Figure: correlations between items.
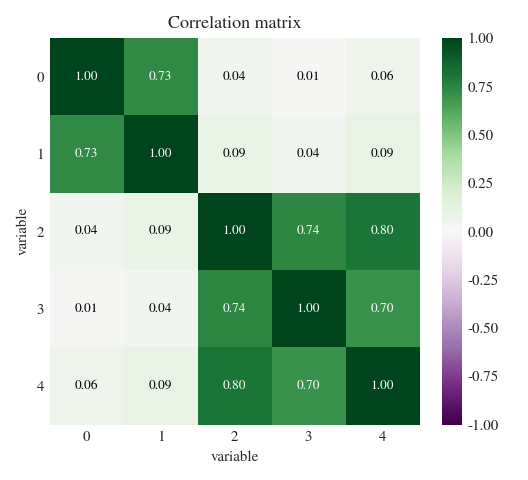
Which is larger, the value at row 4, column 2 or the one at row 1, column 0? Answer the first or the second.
the first
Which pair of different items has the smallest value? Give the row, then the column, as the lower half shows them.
3, 0
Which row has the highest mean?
2
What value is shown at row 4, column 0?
0.06
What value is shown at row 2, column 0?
0.04
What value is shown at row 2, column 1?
0.09
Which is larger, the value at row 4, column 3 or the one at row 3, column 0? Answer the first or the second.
the first
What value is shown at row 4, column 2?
0.80
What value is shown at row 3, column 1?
0.04
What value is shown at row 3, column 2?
0.74
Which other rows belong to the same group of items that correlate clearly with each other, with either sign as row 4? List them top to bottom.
2, 3
